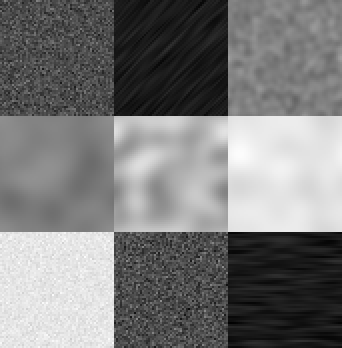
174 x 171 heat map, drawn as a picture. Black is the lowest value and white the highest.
It is made of 3 by 3 panels. Panel 1,1: low, fine-grained. Panel 1,2: very low, slanting up to the right, faint in contrast. Panel 1,3: middling, blotchy, faint in contrast. Panel 2,1: middling, smooth, faint in contrast. Panel 2,2: high, smooth. Panel 2,3: very high, smooth, faint in contrast. Panel 3,1: very high, fine-grained, faint in contrast. Panel 3,2: low, fine-grained. Panel 3,3: very low, streaked across, faint in contrast.
